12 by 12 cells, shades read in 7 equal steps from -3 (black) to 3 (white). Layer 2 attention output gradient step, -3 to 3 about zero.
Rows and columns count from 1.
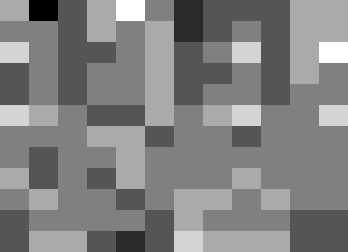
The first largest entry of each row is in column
5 4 12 6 6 1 4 5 1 2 7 7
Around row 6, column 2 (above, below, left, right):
0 0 2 0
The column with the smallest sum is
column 3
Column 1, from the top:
1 0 2 -1 -1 2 0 0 1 0 -1 -1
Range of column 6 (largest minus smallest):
2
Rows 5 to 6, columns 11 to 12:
0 0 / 0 2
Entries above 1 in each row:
1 0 3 0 0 3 0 0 0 0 0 1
